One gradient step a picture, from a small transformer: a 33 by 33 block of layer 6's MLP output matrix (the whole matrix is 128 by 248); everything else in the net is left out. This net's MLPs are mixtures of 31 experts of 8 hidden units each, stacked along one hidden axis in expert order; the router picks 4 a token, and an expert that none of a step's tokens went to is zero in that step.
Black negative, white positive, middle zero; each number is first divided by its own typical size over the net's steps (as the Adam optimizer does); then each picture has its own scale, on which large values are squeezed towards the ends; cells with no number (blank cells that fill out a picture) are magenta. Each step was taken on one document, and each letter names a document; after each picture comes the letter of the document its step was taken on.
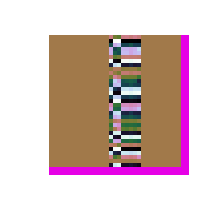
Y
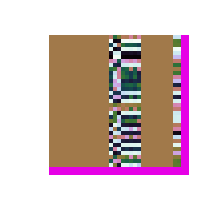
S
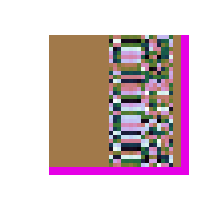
Y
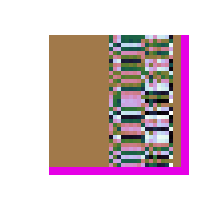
S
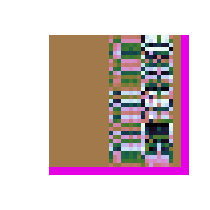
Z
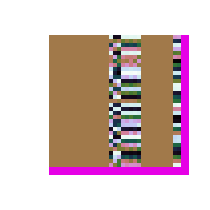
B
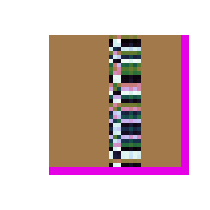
Y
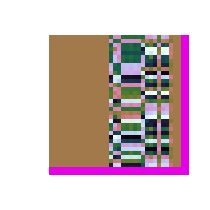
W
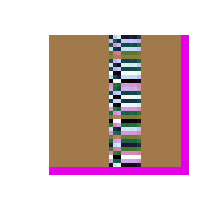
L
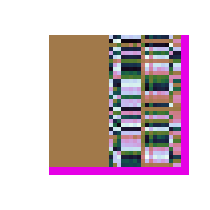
B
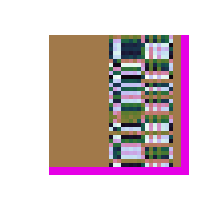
S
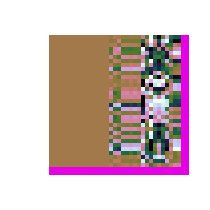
Z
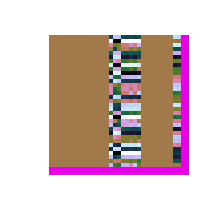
L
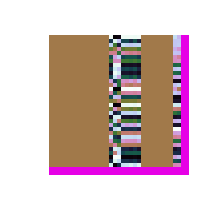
B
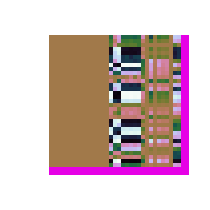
S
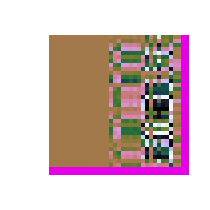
L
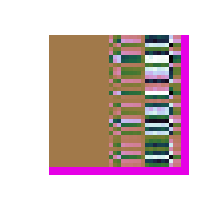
L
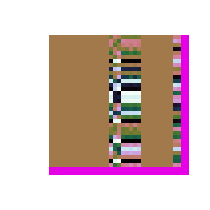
S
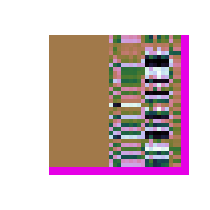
L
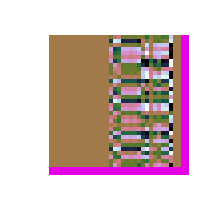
Y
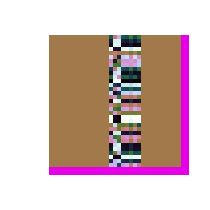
Y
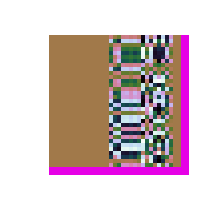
Z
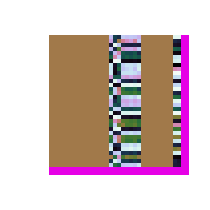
B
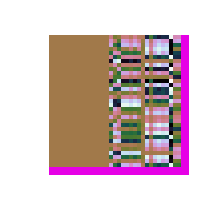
L
